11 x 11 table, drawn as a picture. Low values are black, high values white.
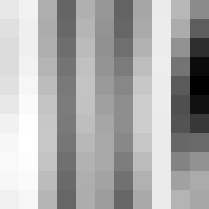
The middle right is the ninth with the lowest average. Overall the values sit about 70% of the way up the scale. A vertical seam about 80% of the way across splits the table, and the left part is calmer. Streaks run downward.
